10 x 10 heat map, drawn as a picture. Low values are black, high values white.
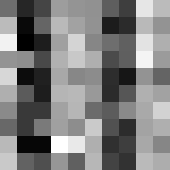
Stripes running up and down repeat 2 times from left to right. The ninth with the lowest average is the top left. Overall the values sit about 50% of the way up the scale.
